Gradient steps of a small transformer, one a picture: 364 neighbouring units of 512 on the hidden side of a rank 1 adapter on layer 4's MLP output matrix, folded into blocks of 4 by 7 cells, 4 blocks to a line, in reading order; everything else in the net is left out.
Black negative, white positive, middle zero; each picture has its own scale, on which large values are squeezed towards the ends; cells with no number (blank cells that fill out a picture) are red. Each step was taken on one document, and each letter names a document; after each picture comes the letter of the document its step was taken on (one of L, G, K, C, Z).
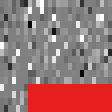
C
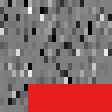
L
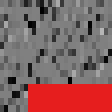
C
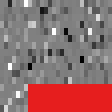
C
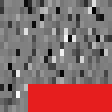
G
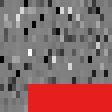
G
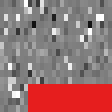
C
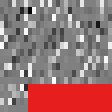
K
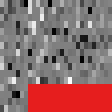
C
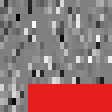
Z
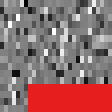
G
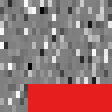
K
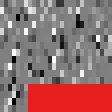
Z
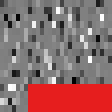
Z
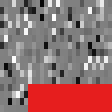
K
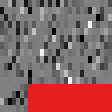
L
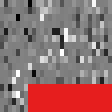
G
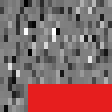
G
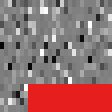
L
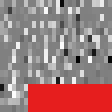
Z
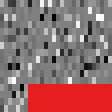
C
